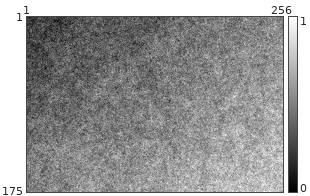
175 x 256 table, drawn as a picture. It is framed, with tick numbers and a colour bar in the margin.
The values follow a bell shape. No single row or column stands out from its neighbours. The top left is the ninth with the lowest average. The ninth with the highest average is the bottom right. The field climbs toward the bottom right. Neither half mirrors the other. Overall the values sit about 50% of the way up the scale.
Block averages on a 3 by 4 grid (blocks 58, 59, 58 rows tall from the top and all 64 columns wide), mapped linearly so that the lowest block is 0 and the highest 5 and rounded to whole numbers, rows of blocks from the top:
0 1 2 3 / 1 2 3 4 / 3 3 4 5
